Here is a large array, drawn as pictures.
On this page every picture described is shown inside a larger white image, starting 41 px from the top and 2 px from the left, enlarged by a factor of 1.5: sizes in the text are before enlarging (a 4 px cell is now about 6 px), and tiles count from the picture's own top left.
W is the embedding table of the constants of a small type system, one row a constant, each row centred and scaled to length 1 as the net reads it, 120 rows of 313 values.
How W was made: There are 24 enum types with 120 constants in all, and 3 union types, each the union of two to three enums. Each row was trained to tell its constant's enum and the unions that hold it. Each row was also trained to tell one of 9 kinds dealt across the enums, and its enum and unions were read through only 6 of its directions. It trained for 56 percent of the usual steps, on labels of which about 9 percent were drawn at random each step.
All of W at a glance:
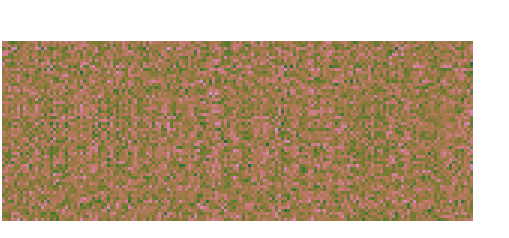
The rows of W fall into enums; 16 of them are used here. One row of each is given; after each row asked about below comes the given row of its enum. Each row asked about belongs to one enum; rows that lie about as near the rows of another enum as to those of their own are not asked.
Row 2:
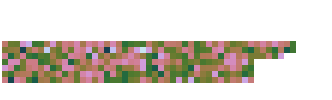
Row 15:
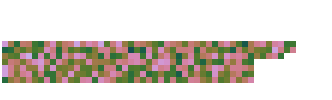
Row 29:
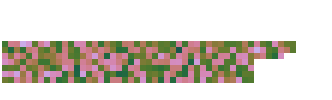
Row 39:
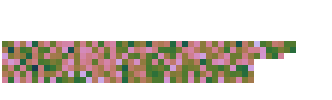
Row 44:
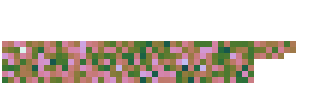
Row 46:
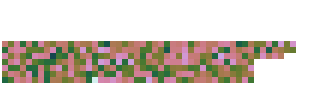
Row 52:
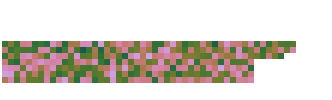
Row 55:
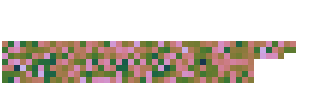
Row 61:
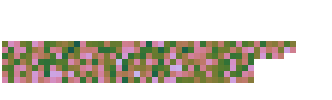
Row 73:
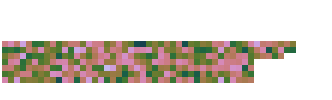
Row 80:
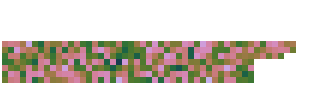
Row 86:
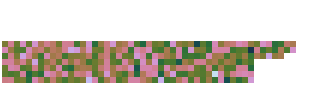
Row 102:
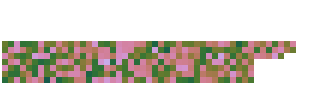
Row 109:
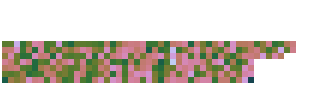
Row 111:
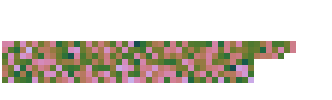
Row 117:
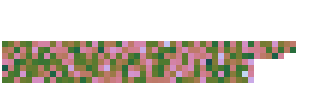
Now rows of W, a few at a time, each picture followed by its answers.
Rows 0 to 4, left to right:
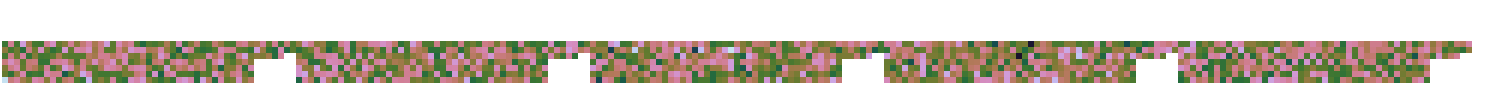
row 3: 44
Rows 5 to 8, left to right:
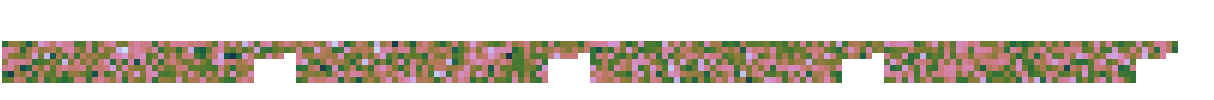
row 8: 44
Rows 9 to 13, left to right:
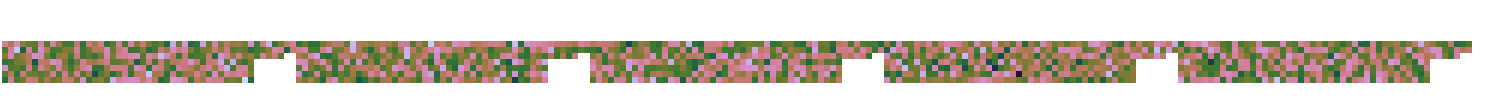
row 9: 111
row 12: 55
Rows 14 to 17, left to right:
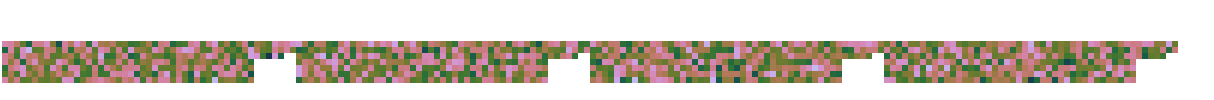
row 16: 15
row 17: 86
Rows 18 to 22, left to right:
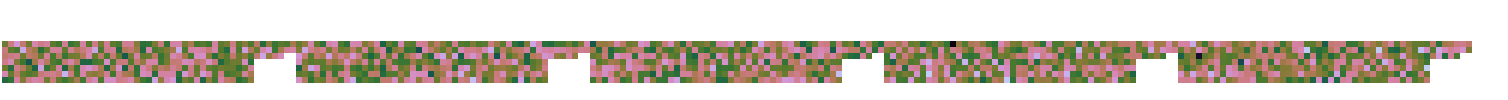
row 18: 61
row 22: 44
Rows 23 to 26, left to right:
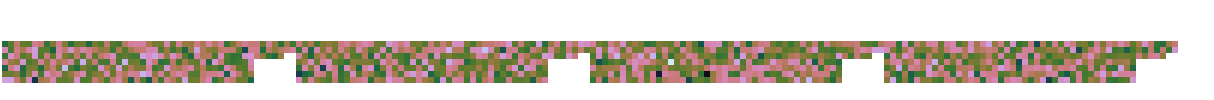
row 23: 109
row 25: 111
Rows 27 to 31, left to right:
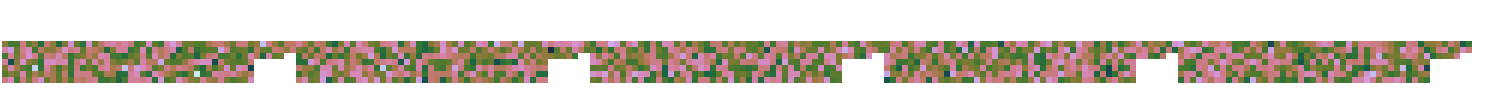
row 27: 86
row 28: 15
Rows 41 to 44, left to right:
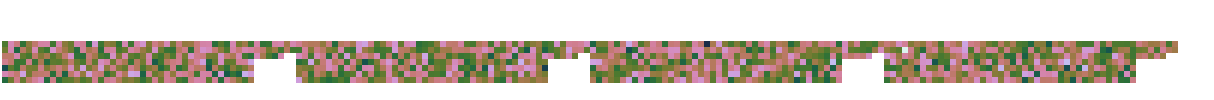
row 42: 15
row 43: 117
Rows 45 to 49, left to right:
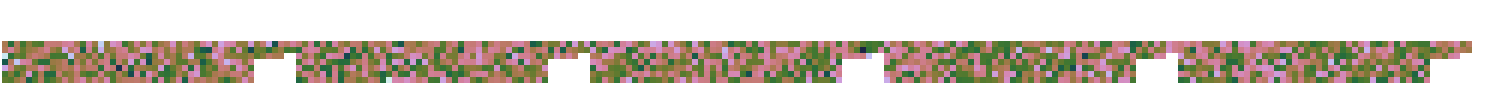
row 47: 117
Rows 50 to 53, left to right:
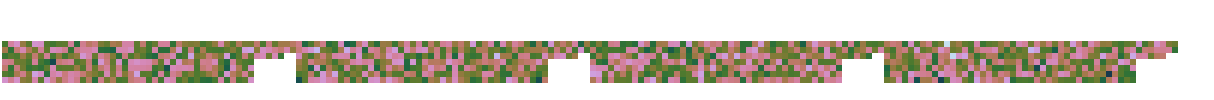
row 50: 102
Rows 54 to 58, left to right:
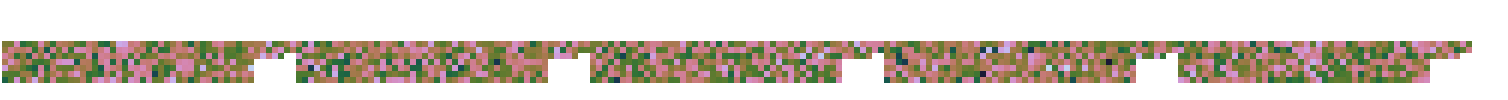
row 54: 102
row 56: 55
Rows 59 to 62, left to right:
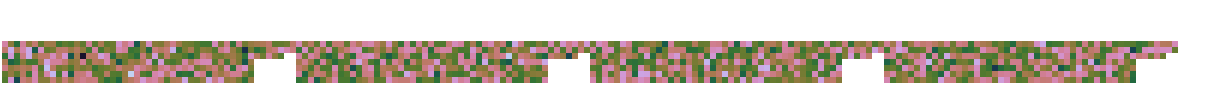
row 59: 111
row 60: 55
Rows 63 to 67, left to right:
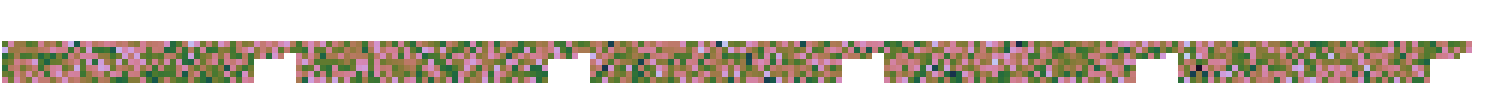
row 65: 55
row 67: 111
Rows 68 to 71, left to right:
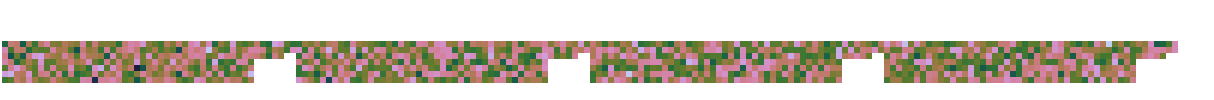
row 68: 29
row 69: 109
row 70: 102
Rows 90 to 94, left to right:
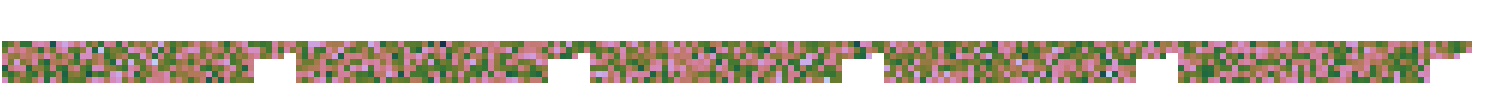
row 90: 117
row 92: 29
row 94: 117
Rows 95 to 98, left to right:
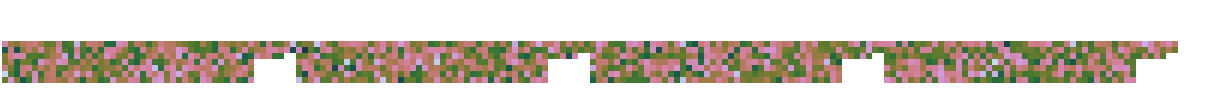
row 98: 15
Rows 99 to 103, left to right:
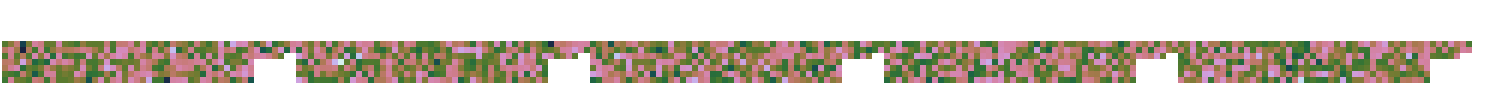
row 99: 109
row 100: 15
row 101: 29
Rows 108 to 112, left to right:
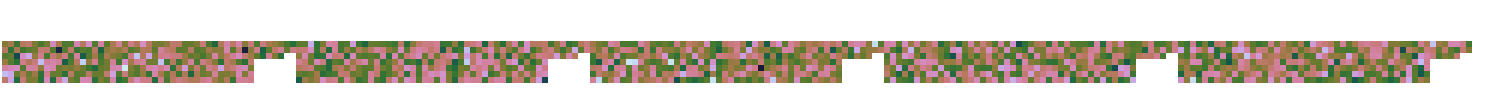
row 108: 52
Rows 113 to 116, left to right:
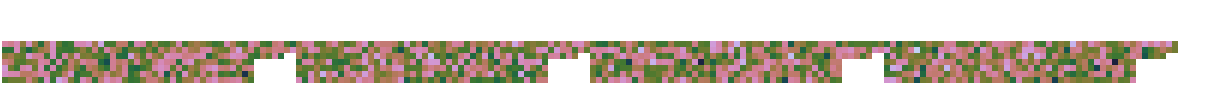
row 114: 55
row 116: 86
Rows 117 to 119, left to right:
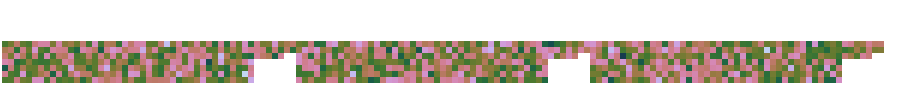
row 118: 117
